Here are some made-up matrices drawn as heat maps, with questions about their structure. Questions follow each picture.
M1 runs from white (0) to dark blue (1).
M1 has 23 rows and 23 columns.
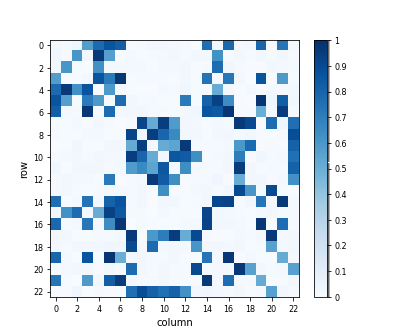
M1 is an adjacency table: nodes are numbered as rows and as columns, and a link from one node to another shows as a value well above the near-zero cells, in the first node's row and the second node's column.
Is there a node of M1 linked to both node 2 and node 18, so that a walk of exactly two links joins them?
no
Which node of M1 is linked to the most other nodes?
node 5
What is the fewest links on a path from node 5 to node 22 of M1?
2
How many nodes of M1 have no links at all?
0
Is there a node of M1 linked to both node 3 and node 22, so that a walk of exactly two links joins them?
no
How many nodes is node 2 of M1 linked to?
3
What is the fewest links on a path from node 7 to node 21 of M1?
4
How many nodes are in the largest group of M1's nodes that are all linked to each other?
8
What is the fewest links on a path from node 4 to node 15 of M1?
1
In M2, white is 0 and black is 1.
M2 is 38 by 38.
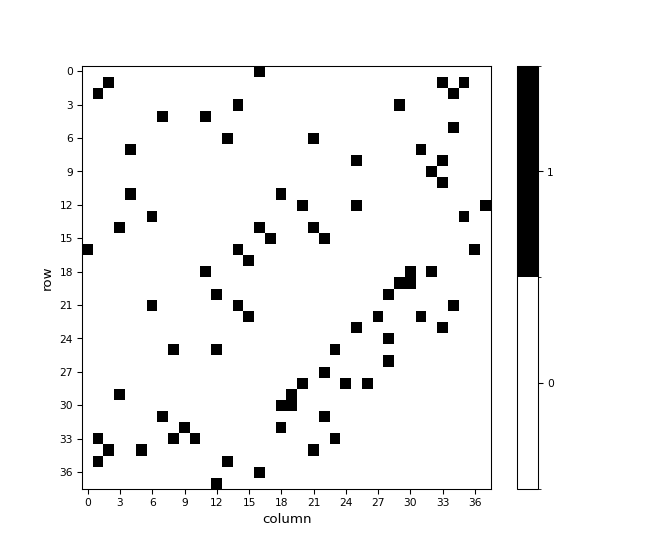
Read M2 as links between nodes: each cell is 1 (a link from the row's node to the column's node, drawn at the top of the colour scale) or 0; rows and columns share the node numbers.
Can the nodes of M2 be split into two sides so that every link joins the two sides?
no
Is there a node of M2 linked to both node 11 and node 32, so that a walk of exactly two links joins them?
yes
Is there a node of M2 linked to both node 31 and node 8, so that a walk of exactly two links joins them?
no
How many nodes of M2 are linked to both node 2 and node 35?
1
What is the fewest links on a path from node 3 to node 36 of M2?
3
